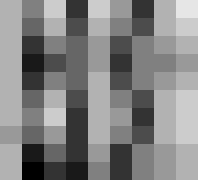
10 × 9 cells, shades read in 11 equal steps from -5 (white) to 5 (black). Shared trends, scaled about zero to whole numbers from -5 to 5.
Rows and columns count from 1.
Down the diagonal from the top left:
-2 1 0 1 -2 0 3 -2 -2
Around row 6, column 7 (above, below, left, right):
0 3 0 -2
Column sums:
-19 22 -5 23 -16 11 12 -14 -25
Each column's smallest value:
-2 0 -3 1 -3 -1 0 -2 -4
